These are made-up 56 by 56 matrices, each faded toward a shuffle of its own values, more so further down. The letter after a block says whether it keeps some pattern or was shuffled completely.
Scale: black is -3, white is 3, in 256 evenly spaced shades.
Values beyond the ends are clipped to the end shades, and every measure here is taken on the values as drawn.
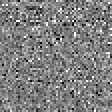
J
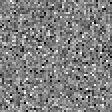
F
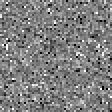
F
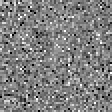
F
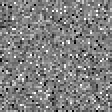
F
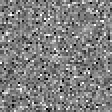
F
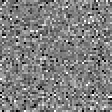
J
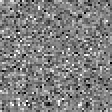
J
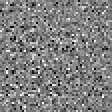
J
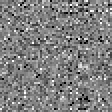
J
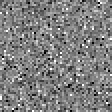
F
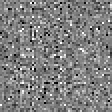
J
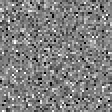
F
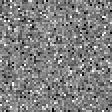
F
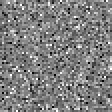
F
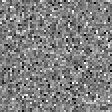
F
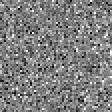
F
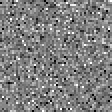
F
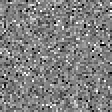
F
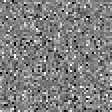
J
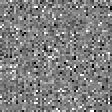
J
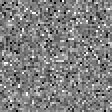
F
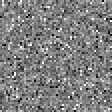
F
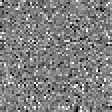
J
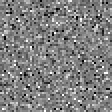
F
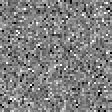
F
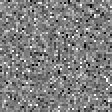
F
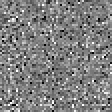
J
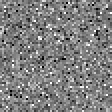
F
